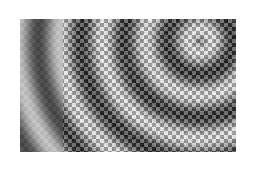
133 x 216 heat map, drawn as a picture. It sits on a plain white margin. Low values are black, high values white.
Slope: none. Average level on the scale: 50%. Mirror symmetry: none. Odd rows or columns: none. Seam: vertical, 20% of the way across, the left part calmer. Rings: centred on the top right.
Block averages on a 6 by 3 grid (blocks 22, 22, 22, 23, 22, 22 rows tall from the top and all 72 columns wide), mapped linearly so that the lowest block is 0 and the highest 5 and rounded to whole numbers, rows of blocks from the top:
232 | 232 | 231 | 325 | 330 | 225
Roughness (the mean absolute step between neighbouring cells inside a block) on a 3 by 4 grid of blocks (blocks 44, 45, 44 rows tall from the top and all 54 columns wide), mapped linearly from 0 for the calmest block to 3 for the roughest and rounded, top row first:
0333 | 0333 | 0333
